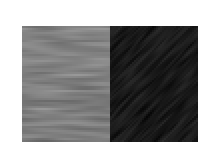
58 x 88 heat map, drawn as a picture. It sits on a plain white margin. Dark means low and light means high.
It is made of 1 by 2 panels. Panel 1,1: middling, streaked across, faint in contrast. Panel 1,2: very low, slanting up to the right, faint in contrast.
